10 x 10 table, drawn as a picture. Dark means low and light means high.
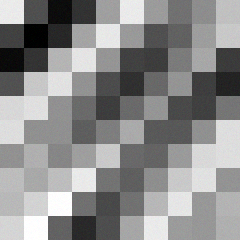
Grain: diagonal, up to the right. Ninth with the lowest average: top left. Ninth with the highest average: bottom left. Mirror symmetry: none.
